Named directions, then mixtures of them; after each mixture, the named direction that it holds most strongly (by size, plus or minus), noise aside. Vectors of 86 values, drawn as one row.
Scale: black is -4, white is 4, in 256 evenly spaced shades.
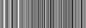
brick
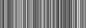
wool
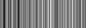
brick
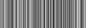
wool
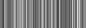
wool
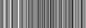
brick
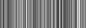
wool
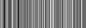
brick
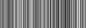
wool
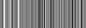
brick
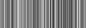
wool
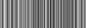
brick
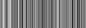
wool
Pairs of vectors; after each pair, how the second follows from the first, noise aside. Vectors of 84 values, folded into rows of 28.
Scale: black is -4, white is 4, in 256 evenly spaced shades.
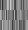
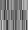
wrapped around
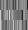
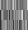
negated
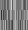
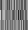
wrapped around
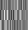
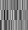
negated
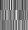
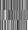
wrapped around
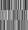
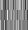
sign-scrambled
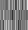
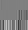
partly zeroed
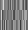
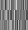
wrapped around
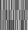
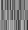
negated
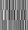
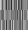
wrapped around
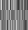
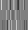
partly zeroed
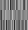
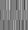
partly zeroed
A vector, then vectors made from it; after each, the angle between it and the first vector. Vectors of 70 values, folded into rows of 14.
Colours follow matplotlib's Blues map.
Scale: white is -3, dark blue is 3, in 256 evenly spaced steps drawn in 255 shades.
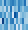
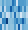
partly aligned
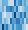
orthogonal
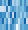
partly aligned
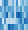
partly opposed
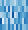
nearly opposite
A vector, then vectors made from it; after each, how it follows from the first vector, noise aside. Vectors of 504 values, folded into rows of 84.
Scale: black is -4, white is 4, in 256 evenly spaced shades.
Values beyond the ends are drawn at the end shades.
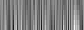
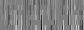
partly zeroed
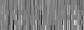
partly zeroed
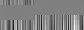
partly zeroed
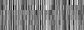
wrapped around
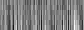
copied
